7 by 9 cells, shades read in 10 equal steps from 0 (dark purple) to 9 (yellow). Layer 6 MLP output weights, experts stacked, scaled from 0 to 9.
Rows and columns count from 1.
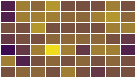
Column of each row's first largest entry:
4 8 3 4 4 1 5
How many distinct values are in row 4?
3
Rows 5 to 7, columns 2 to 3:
2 5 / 1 3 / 4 4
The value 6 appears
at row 1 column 4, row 2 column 8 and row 3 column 3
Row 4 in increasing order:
2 2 3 3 3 4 4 4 4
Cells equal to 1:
4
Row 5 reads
0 2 5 9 5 2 5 5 1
